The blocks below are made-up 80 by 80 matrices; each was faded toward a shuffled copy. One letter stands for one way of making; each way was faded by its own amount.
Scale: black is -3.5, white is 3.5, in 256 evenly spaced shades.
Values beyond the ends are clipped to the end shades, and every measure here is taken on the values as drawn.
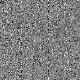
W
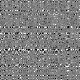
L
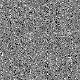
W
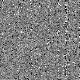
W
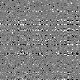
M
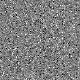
W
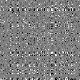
M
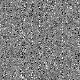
W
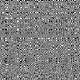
L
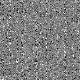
W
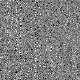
W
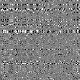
L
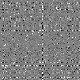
M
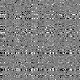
L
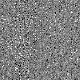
W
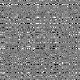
L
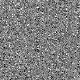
W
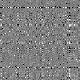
M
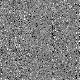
W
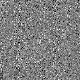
W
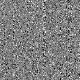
W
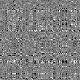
L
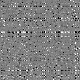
M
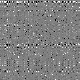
M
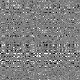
L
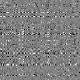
L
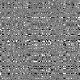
L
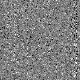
W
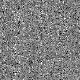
W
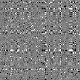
M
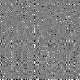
M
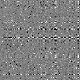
M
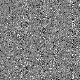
W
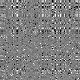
M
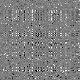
M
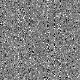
W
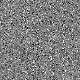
W
